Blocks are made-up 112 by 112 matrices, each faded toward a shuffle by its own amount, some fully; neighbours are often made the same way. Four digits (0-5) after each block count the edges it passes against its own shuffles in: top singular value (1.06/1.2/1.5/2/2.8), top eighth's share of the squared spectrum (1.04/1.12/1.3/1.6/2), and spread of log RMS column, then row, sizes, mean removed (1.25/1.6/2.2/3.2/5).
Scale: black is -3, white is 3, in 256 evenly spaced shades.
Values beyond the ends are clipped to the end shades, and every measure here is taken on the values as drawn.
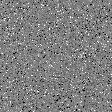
0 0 0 0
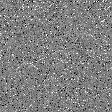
1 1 0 1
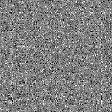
4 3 2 2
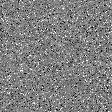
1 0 0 0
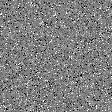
0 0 0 0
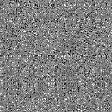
4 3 2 2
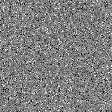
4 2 1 1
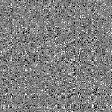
4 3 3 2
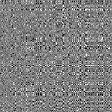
5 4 4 3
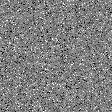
1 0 0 0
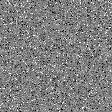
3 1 0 0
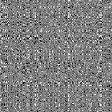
5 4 3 3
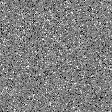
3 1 0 0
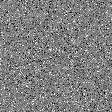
1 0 0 0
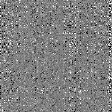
2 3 4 3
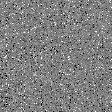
1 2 2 1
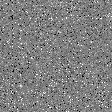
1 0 0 0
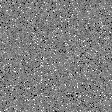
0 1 0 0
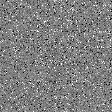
1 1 2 1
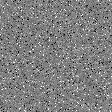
0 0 0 0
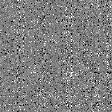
2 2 3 2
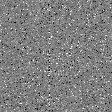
2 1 1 0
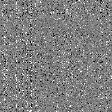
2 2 3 2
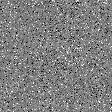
0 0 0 0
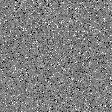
0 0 1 0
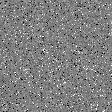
0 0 0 0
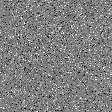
0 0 0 0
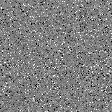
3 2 0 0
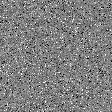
1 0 0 0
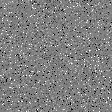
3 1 0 0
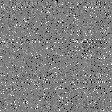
4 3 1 2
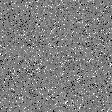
2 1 0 0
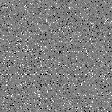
4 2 1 2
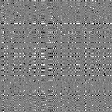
5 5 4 4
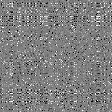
5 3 2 3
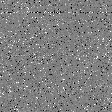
3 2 0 1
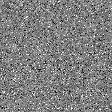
0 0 0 2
